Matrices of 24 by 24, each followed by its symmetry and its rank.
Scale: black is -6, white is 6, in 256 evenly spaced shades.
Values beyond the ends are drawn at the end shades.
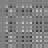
symmetric, rank one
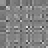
symmetric, rank three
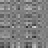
neither, rank two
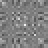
symmetric, rank three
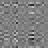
neither, rank two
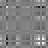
symmetric, rank one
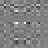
neither, rank two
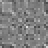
symmetric, rank three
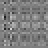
neither, rank two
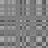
symmetric, rank one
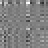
neither, rank two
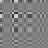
symmetric, rank one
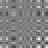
symmetric, rank one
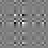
symmetric, rank one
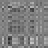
neither, rank two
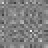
symmetric, rank three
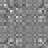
symmetric, rank three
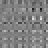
neither, rank two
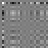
symmetric, rank one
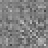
symmetric, rank three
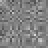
symmetric, rank three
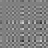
symmetric, rank one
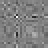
symmetric, rank three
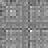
symmetric, rank three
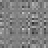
neither, rank two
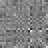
symmetric, rank three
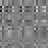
neither, rank two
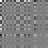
symmetric, rank one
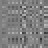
neither, rank two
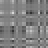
symmetric, rank one
